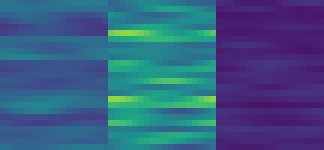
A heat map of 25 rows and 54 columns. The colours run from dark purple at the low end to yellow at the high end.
The table splits into one row of 3 panels. Panel 1,1: low, streaked across. Panel 1,2: middling, streaked across, strong in contrast. Panel 1,3: very low, streaked across, faint in contrast.
